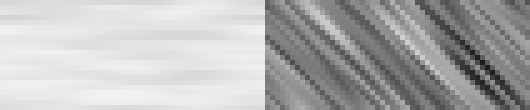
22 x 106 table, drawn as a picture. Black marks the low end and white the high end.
It is made of 1 by 2 panels. Panel 1,1: very high, streaked across, faint in contrast. Panel 1,2: middling, slanting down to the right, strong in contrast.
